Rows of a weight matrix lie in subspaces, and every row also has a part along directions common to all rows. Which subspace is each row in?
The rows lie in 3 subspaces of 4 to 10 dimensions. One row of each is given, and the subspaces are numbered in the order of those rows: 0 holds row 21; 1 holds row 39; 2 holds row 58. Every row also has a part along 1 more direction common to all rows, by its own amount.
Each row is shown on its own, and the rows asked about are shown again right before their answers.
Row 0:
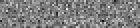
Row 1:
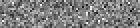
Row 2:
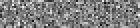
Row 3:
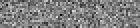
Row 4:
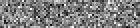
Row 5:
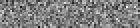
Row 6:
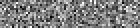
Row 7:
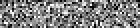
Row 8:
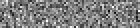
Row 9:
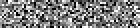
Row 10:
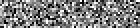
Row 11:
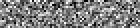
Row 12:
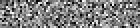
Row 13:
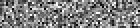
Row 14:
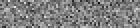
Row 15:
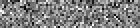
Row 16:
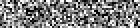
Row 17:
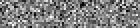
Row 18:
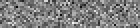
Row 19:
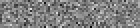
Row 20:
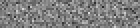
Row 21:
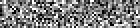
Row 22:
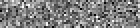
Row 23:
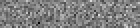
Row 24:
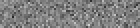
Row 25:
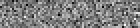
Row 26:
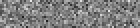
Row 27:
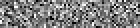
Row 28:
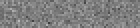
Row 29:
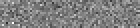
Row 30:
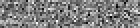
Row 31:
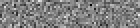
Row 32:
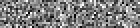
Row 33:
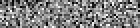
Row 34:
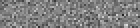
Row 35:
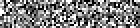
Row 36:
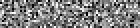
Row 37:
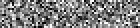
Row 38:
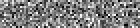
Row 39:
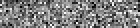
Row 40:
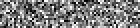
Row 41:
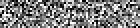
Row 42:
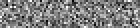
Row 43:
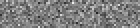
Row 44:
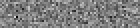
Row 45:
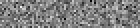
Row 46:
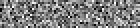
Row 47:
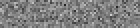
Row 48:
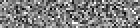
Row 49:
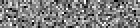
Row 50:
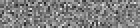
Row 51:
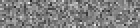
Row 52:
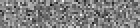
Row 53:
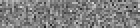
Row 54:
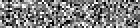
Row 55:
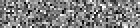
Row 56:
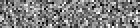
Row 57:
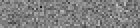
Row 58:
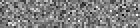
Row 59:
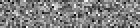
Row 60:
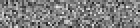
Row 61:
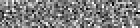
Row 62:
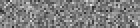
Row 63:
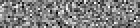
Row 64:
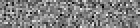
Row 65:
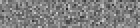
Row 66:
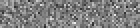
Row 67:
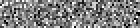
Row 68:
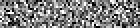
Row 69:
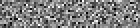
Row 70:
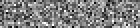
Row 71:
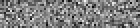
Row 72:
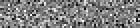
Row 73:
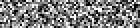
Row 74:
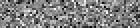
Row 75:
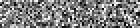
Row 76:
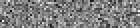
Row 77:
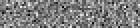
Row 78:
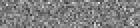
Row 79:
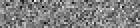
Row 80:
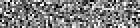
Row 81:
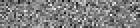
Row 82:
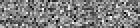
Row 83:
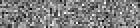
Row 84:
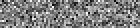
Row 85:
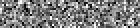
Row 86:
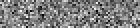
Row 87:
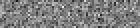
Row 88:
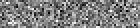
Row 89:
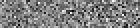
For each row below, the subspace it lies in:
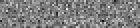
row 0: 1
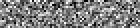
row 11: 0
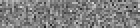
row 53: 1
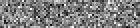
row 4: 1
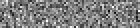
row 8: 0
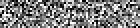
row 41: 1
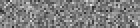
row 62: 0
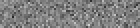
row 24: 2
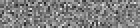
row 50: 1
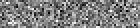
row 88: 2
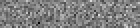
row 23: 2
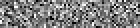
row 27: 2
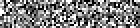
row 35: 0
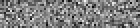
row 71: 0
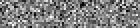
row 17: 2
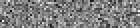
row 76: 0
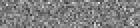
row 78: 0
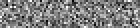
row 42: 0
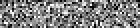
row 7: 1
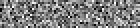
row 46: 0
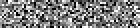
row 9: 0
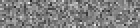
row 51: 0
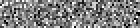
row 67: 1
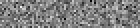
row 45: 2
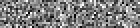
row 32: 2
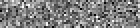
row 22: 1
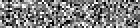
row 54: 1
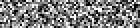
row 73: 0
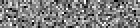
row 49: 1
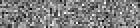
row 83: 1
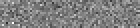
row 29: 0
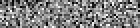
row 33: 1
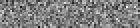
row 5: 2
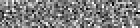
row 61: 1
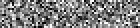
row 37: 0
